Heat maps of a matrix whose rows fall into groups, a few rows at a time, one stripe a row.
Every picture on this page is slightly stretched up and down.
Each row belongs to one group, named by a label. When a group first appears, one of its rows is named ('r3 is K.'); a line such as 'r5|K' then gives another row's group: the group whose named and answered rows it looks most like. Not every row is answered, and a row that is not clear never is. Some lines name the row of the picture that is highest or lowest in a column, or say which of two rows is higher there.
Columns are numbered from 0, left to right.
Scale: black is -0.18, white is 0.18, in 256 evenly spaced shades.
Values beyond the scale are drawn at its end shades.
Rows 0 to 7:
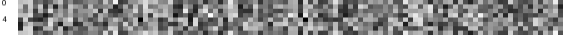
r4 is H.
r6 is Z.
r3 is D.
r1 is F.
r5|H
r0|D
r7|D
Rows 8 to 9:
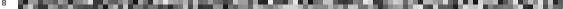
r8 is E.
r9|H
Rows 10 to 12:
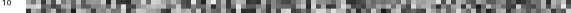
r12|Z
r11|D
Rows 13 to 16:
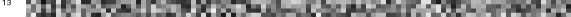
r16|H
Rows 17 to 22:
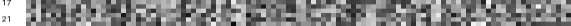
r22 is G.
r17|D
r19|Z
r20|F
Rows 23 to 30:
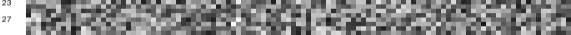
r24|G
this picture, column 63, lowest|23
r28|D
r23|E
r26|Z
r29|Z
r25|H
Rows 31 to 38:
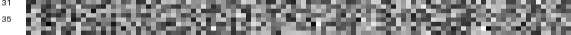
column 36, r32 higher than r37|Yes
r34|E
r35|Z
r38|H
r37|F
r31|E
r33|Z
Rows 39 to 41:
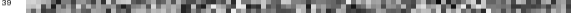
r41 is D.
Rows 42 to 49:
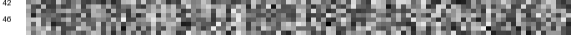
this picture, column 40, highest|48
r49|E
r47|F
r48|F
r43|E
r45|E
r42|H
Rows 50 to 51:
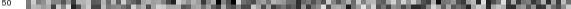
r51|Z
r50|G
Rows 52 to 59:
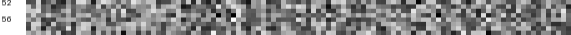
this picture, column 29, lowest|55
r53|F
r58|Z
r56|D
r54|D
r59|F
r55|G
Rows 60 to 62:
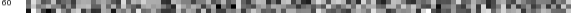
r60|Z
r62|H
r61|G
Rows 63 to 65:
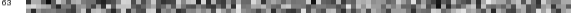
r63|H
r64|F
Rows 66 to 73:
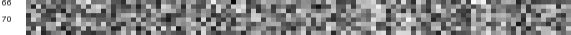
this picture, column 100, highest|70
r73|H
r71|G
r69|H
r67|E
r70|H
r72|E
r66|G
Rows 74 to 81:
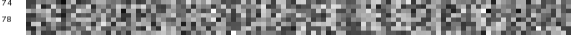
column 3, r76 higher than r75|Yes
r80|E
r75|Z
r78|G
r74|E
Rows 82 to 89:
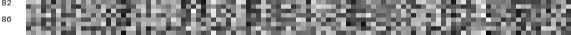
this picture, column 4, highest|85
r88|H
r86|D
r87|G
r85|F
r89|F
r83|Z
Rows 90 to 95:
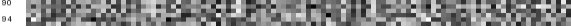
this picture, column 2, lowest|95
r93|F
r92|G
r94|H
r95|G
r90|G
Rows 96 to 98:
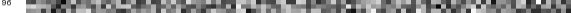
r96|E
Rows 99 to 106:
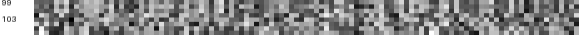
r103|E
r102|Z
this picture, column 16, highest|105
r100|G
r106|H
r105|H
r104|F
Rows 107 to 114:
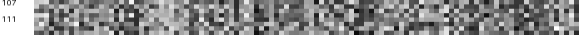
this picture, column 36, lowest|112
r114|G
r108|E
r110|D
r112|Z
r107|D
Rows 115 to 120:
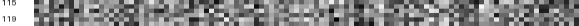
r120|G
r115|Z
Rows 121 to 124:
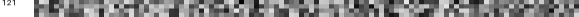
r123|Z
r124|Z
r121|Z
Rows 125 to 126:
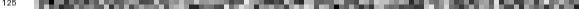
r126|F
